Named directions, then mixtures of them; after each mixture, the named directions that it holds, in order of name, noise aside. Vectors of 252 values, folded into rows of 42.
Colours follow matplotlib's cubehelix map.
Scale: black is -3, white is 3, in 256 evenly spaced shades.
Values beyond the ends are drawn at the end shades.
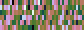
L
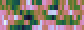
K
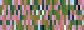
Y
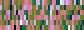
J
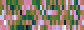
K, Y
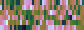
J, K, L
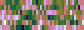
K, Y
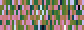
Y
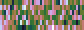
J, K, L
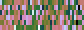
L, Y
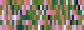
K, Y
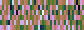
J, Y
